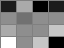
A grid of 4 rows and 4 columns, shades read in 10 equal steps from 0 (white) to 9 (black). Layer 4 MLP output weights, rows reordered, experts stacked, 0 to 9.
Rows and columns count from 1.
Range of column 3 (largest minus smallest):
7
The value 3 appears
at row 1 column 2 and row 3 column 1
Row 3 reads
3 4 4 2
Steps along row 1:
down up down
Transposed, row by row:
8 4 3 0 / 3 5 4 4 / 9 4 4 2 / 8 4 2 9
